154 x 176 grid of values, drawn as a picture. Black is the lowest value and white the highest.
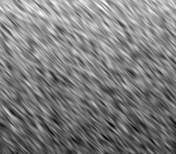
On average the colour sits 50% of the way up the scale. There is an overall slope up to the top. Streaks slant down to the right. No lone cell stands out from its neighbours.
